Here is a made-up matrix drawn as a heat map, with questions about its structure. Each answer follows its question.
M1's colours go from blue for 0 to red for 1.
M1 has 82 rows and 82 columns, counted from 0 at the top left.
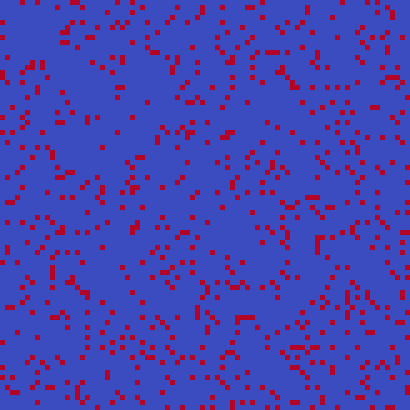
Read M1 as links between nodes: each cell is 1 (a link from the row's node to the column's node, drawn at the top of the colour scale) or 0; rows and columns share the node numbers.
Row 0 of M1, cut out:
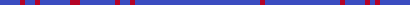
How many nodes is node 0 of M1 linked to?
10
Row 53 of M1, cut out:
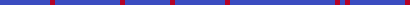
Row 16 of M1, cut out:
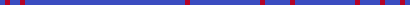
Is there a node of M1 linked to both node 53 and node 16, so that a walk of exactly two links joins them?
no
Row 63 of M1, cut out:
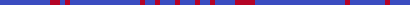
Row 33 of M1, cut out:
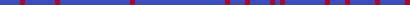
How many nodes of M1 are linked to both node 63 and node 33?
3
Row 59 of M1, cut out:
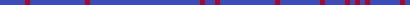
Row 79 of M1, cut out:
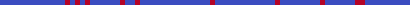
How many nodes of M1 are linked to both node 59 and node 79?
4
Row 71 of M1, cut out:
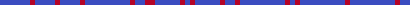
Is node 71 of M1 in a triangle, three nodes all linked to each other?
yes
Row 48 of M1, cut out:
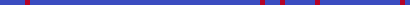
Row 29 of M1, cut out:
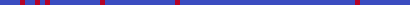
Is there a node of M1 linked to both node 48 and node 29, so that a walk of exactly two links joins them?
no
